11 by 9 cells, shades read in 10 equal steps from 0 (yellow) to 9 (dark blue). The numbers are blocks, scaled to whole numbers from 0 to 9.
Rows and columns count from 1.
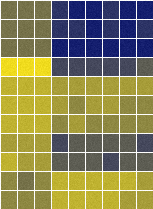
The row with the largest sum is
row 3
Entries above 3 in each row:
9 9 9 6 0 3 5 6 6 3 3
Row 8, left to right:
3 3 3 7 6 6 6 6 7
